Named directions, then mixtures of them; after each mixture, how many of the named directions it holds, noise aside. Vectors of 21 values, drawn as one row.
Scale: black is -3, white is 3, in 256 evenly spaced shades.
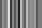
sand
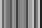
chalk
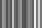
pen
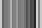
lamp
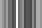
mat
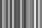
two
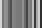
two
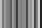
one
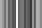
one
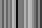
two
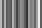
three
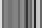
three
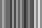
two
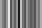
two
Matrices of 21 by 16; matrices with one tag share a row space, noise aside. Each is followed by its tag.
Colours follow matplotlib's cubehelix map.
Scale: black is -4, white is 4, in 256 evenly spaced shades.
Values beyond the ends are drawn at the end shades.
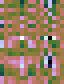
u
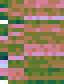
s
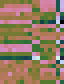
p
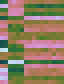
s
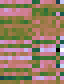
p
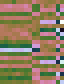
p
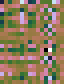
u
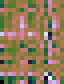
u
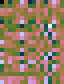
u
